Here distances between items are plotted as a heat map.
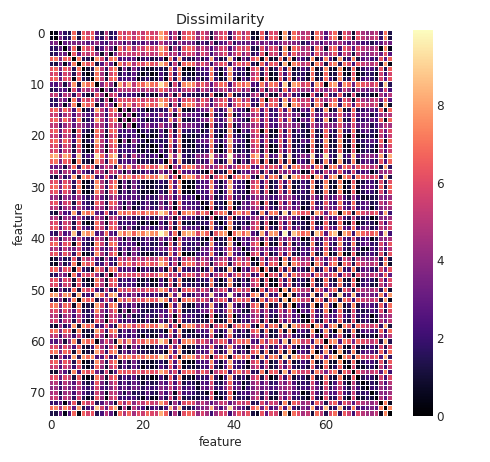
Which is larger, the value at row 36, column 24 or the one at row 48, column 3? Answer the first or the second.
the second
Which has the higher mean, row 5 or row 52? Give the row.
52
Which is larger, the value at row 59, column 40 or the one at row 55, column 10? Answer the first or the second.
the second
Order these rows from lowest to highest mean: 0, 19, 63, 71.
71, 19, 0, 63
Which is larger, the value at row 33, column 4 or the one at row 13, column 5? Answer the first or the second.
the second
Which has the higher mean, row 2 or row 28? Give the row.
28
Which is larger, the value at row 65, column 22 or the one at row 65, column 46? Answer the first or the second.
the second
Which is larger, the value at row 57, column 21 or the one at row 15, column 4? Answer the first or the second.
the first
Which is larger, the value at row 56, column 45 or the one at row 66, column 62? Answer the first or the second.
the second
